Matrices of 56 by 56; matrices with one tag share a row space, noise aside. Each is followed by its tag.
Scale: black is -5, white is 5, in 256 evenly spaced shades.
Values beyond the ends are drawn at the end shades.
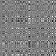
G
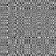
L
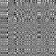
L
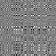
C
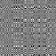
C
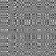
L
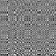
L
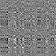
L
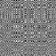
C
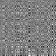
G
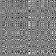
G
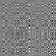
G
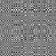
C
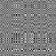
C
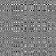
C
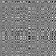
G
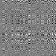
G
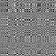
L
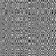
G
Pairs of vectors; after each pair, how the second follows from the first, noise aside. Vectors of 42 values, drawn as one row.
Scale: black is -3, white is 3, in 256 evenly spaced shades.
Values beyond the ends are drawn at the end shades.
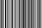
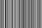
shrunk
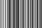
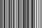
reversed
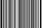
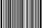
reversed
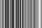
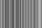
shrunk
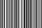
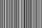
shrunk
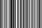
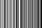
shuffled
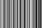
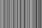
shrunk
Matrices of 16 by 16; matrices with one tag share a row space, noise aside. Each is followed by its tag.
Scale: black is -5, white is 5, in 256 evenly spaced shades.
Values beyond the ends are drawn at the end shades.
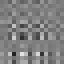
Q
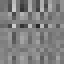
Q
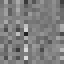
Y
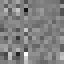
Y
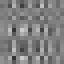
Q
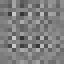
Q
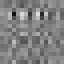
Q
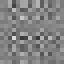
Q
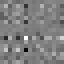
Y
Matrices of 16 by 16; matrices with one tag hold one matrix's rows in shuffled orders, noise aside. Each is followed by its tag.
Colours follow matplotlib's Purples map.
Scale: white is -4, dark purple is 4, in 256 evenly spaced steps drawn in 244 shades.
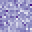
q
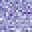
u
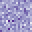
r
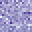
u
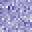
r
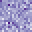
r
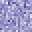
r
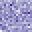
u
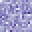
u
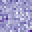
q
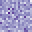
r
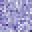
q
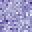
q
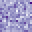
q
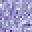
u
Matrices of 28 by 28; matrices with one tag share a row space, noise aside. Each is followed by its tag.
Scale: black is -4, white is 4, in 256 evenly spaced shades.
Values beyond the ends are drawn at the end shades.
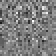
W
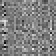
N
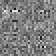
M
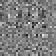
W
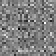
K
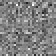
W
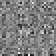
K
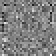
N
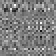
M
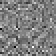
W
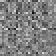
W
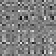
K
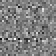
W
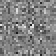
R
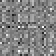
K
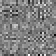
M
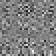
K
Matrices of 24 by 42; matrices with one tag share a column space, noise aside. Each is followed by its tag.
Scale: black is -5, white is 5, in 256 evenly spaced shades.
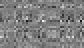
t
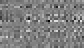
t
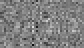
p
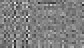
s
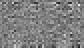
s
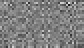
s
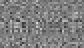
p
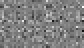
t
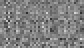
p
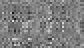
p
